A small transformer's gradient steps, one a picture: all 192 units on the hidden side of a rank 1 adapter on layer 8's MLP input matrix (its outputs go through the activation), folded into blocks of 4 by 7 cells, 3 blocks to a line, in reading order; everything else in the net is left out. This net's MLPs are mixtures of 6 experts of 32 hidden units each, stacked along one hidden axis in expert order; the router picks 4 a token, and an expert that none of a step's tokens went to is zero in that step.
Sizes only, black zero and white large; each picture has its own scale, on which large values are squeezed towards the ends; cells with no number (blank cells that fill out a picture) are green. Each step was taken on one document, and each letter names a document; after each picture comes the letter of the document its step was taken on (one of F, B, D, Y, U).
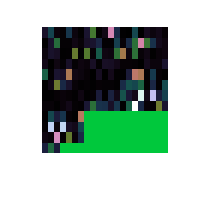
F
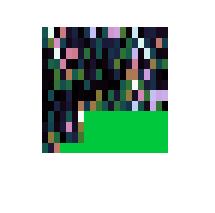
F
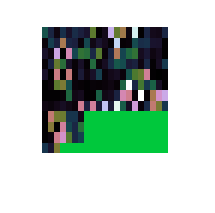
F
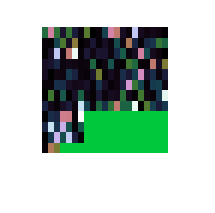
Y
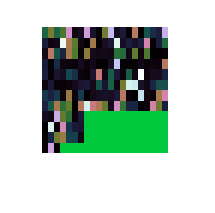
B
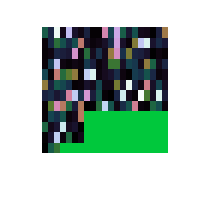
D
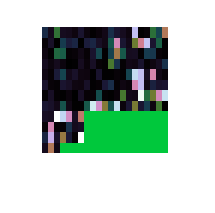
B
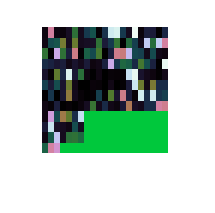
F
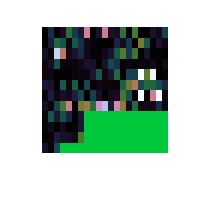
B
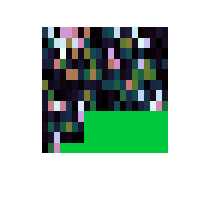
D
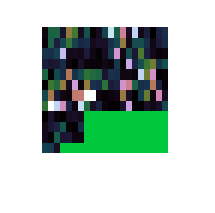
D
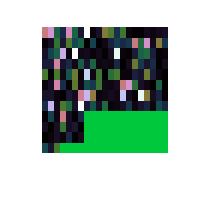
D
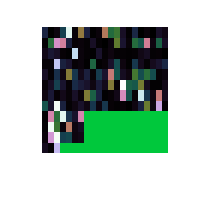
Y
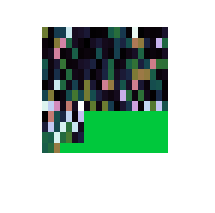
Y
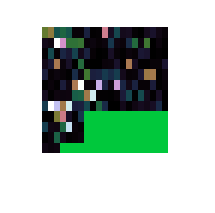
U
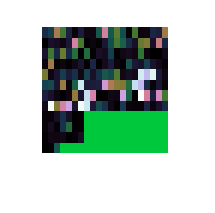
U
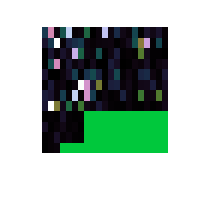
U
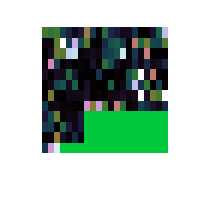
B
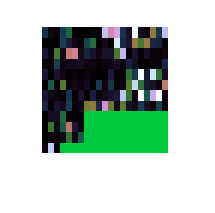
B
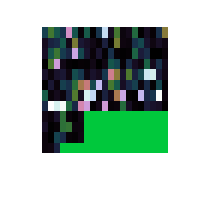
U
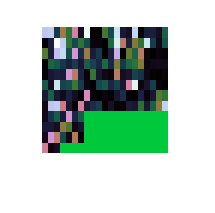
D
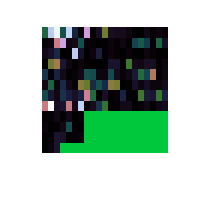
U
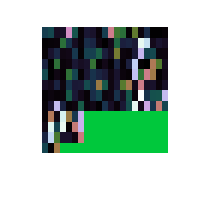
Y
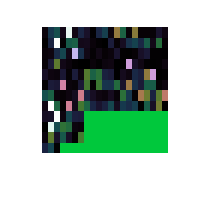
U
